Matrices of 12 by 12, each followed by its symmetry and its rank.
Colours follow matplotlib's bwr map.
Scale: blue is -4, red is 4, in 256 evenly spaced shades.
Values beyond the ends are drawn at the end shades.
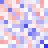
symmetric, full rank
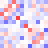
symmetric, full rank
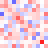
symmetric, full rank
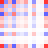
symmetric, rank one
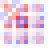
symmetric, rank two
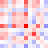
symmetric, rank two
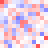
symmetric, full rank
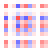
symmetric, rank one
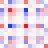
symmetric, rank two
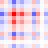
symmetric, rank one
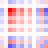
symmetric, rank one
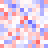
neither, full rank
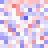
neither, full rank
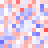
neither, full rank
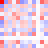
symmetric, rank two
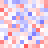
neither, full rank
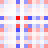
symmetric, rank one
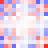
symmetric, rank two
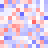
neither, full rank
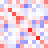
symmetric, full rank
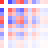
symmetric, rank one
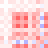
symmetric, rank two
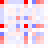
symmetric, rank two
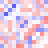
symmetric, full rank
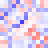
symmetric, full rank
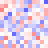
neither, full rank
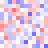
neither, full rank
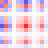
symmetric, rank one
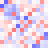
symmetric, full rank
